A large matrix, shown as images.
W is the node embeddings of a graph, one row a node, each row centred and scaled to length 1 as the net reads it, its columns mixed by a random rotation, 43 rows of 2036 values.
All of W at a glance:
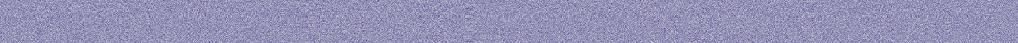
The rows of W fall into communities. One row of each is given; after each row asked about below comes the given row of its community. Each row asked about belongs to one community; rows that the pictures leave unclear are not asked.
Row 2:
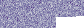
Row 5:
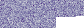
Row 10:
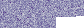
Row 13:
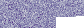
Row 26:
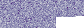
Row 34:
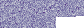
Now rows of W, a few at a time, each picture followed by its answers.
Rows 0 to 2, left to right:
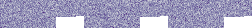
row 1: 13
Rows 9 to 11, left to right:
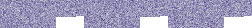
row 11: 34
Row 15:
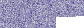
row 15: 13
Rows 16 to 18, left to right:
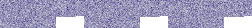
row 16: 26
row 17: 26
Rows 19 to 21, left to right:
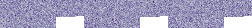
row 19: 26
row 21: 5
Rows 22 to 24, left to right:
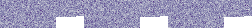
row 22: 10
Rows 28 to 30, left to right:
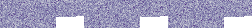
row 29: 34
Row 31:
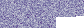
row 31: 10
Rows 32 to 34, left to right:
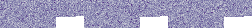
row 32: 5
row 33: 13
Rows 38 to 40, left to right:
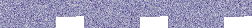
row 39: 13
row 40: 2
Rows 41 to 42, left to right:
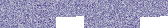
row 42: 10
